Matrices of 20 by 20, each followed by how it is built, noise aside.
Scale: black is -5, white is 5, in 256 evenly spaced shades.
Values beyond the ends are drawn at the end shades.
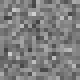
noise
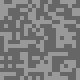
noise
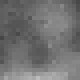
smooth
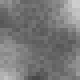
smooth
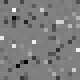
sparse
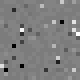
sparse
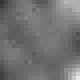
smooth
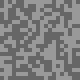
noise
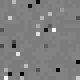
sparse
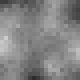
smooth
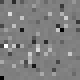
sparse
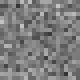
noise
